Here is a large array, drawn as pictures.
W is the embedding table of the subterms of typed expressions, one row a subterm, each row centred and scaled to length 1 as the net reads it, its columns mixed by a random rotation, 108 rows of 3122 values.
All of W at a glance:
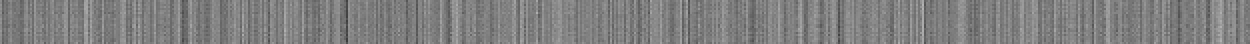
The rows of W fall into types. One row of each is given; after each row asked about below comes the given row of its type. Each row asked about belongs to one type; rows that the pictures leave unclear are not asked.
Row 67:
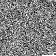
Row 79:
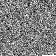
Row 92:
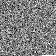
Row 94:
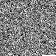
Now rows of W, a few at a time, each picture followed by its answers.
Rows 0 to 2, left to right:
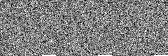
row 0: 94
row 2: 92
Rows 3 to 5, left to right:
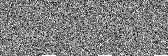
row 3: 67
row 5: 94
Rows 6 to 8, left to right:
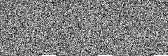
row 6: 92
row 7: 92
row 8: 67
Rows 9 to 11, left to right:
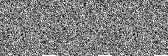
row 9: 94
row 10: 79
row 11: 94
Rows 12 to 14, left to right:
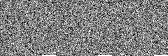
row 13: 92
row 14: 94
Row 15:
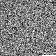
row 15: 92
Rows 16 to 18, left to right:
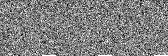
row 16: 94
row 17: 94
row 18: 79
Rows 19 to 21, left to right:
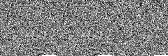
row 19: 67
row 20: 67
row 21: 79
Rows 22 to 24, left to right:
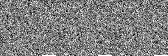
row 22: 79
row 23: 94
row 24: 94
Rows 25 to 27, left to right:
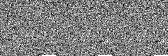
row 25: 67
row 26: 94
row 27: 94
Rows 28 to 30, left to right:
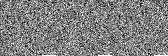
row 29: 67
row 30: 79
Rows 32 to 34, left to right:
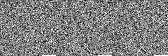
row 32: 94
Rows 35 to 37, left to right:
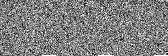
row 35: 92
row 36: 79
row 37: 67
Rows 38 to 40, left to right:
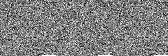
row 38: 67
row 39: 67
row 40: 67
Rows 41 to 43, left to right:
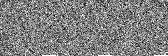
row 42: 79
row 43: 67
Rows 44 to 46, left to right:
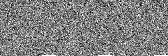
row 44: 67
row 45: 67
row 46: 79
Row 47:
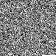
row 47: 94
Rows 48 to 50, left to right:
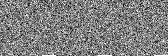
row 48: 79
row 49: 92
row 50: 94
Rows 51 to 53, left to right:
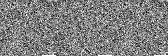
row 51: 67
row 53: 67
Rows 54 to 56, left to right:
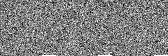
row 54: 92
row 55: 67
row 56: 94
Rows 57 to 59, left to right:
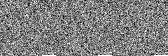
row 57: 79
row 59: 92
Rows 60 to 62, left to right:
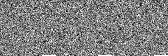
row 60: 94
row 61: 94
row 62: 79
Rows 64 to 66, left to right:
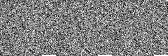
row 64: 92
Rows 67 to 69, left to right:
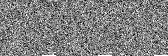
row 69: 94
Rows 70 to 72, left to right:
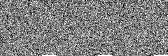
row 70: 79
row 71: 67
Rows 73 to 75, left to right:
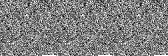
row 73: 79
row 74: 79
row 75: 79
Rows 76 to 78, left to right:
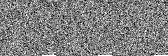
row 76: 67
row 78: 92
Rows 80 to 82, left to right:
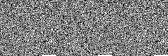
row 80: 94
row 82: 94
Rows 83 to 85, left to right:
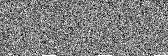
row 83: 94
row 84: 92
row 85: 79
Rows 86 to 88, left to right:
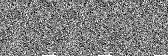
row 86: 67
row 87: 67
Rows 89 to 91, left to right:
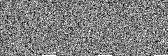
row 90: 92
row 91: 94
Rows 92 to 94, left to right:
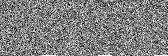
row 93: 67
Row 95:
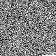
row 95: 67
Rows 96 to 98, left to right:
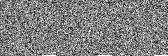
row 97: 92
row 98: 94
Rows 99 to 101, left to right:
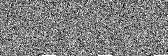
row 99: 67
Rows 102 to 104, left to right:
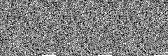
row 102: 67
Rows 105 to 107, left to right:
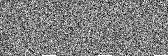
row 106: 92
